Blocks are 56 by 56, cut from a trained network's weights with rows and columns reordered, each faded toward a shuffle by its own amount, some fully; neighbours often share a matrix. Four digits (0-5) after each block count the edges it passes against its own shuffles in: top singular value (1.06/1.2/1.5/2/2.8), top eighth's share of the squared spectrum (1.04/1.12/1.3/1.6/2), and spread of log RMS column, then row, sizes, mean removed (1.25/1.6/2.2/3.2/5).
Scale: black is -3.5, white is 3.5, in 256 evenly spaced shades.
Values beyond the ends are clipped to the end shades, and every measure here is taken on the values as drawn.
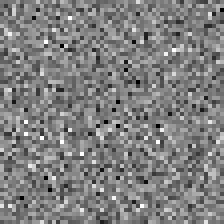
1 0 0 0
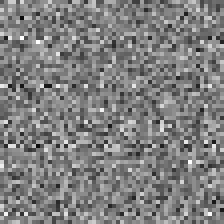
3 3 0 2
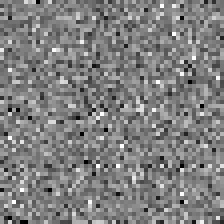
2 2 0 1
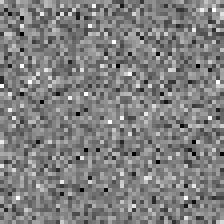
2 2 0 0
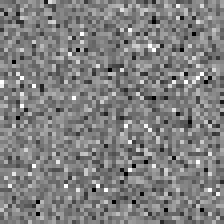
0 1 0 0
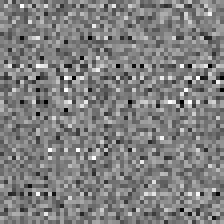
3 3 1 3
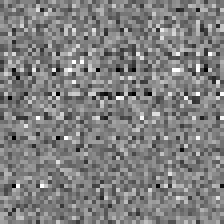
3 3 0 3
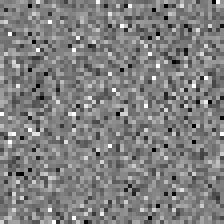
1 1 0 0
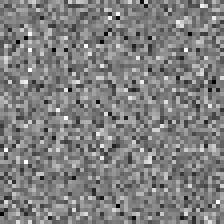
1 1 0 1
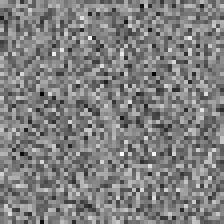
1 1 0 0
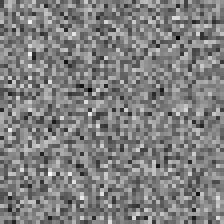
2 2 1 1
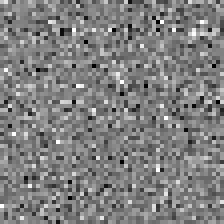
3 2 0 2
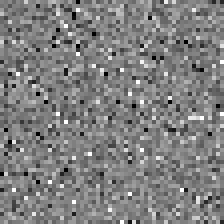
0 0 0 0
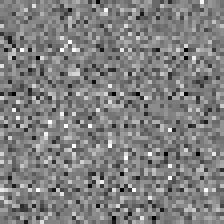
2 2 0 2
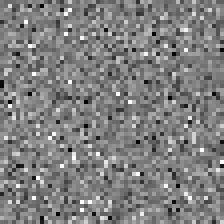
1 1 0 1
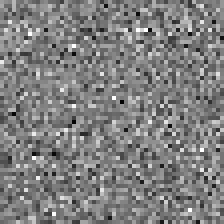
2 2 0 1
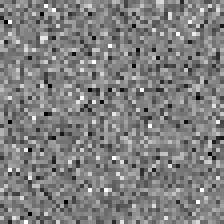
0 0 0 0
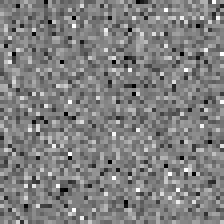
0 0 0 0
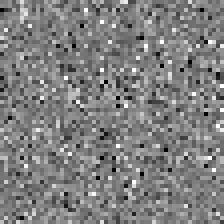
2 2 0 1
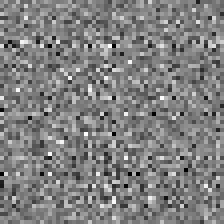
3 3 1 3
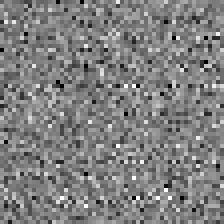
3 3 0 2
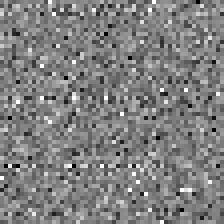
3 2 0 2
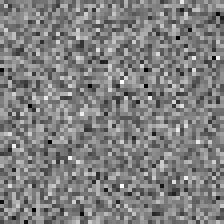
0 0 0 0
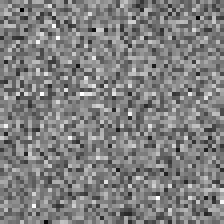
2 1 0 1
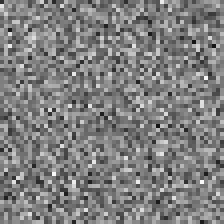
1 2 0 0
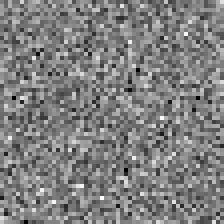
0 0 0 0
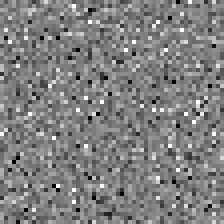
0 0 0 0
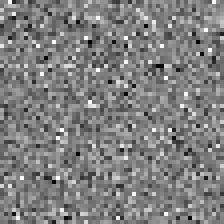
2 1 0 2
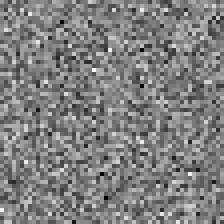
2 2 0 0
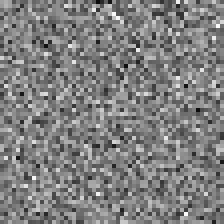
2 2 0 0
